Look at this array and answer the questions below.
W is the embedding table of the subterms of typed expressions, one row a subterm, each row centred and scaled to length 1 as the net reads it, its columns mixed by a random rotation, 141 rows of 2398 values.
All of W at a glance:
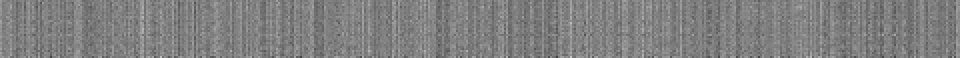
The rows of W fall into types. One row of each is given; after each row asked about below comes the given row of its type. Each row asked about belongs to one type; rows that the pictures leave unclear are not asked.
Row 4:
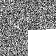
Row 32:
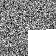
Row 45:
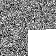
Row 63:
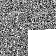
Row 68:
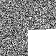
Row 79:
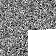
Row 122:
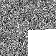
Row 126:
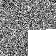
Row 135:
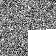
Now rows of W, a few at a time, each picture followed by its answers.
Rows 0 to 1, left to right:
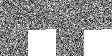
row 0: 126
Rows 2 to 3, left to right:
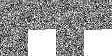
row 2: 45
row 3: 63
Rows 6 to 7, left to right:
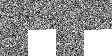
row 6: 68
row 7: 122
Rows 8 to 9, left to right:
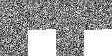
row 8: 68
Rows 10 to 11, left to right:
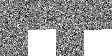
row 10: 4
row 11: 32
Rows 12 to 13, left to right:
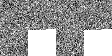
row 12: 126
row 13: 122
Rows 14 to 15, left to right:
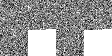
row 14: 126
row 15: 79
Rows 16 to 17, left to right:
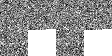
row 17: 79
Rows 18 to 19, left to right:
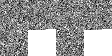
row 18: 122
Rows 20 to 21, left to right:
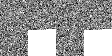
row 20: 79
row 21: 45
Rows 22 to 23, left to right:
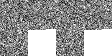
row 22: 122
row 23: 126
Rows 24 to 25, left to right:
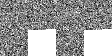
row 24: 63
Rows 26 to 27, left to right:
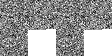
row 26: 68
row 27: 68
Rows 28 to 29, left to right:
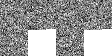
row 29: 45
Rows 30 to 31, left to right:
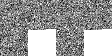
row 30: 45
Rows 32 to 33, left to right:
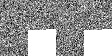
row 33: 135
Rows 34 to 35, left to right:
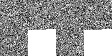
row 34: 68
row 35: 68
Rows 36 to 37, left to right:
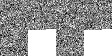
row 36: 45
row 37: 4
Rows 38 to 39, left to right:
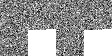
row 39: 79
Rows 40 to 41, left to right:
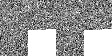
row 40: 135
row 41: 79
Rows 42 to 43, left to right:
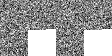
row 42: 32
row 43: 32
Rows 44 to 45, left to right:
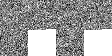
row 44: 135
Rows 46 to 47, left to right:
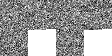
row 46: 135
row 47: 79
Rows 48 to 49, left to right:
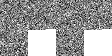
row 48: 122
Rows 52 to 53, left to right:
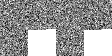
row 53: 63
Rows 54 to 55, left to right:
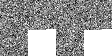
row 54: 68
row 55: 45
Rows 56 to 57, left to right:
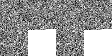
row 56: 122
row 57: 122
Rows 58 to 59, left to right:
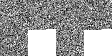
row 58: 68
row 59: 122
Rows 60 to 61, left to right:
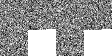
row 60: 79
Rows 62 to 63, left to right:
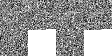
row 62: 135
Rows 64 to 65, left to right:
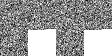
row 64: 45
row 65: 32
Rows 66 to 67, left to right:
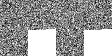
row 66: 126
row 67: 63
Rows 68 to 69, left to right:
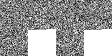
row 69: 122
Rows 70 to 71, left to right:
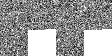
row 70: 63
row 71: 135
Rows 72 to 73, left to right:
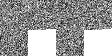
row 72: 135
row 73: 126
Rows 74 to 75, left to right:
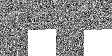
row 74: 63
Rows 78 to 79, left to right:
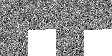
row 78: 122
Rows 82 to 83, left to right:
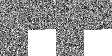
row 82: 63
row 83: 63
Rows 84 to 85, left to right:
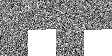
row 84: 135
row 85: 32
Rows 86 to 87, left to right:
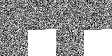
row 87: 122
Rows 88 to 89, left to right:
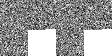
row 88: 63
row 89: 68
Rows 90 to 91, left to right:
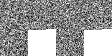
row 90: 32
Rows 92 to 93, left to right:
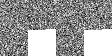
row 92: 63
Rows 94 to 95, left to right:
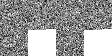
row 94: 45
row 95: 79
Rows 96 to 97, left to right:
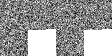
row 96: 32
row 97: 68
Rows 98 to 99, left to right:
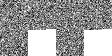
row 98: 135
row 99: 63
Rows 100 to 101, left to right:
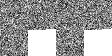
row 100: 135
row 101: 126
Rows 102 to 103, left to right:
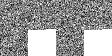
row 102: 45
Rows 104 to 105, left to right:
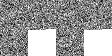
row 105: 45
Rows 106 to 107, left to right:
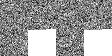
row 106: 68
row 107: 45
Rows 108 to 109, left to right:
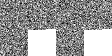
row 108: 63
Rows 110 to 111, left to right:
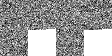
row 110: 126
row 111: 79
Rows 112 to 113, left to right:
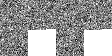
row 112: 135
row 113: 45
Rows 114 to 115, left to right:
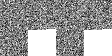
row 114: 4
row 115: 135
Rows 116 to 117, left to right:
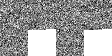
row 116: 4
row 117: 79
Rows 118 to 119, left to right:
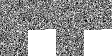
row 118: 122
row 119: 63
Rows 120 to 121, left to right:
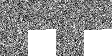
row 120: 122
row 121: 122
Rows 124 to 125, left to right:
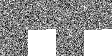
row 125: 126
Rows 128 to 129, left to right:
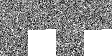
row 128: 63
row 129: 122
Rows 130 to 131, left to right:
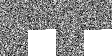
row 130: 63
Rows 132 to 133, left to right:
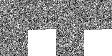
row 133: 45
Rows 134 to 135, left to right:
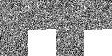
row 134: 135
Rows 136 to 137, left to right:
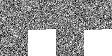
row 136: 45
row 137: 68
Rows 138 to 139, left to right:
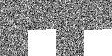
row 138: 135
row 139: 4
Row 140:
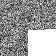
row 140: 45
